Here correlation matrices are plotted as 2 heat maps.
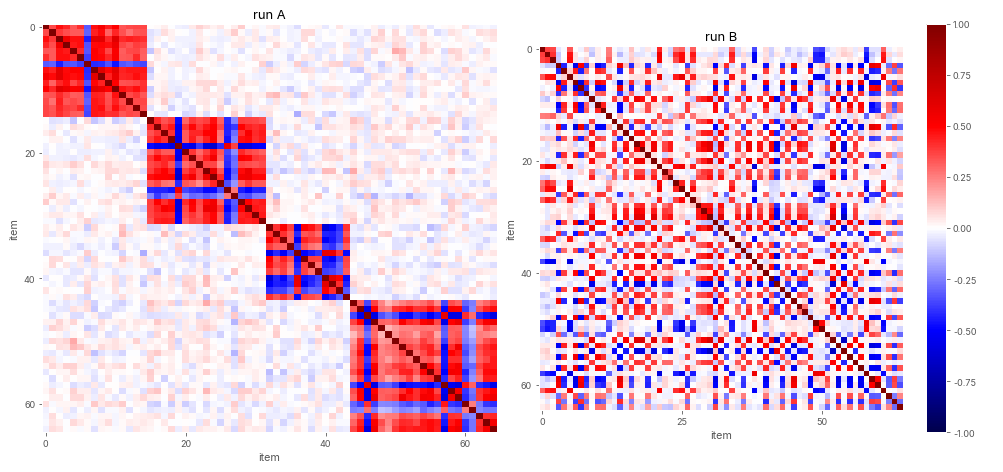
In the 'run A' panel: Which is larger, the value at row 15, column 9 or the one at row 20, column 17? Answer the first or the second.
the second
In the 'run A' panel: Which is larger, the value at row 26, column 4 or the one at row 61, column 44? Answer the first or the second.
the first
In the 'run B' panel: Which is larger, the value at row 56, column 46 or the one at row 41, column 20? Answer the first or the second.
the second
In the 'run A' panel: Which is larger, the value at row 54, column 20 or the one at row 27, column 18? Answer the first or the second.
the first
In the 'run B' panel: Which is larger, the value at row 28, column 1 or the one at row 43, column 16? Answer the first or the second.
the second
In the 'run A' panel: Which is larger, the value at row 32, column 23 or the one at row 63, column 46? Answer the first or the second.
the first
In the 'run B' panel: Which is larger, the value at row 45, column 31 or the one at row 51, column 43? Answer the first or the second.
the second
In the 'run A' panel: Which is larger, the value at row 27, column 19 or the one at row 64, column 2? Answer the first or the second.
the first
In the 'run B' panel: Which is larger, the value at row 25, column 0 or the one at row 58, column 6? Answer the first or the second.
the first
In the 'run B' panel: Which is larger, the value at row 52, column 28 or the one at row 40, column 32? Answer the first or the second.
the first
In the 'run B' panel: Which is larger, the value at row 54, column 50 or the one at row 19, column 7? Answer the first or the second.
the first
